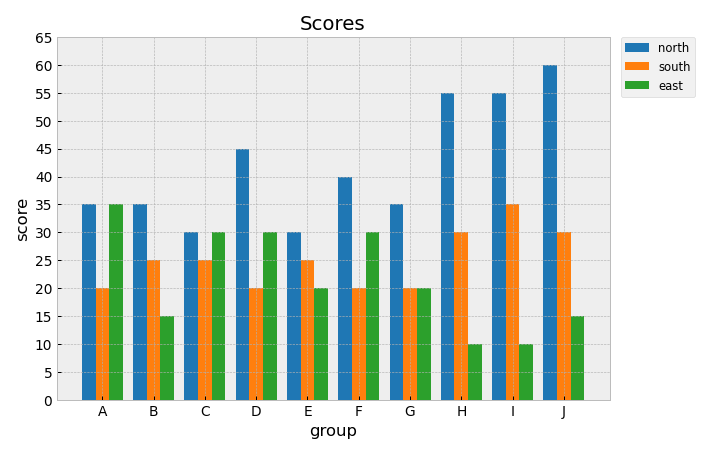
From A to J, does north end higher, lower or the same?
higher
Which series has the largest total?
north
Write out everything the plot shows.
Title: Scores
x-axis: group, ticks A B C D E F G H I J
y-axis: score, ticks 0 5 10 15 20 25 30 35 40 45 50 55 60 65
Legend: north, south, east
Values:
north: 35 35 30 45 30 40 35 55 55 60
south: 20 25 25 20 25 20 20 30 35 30
east: 35 15 30 30 20 30 20 10 10 15
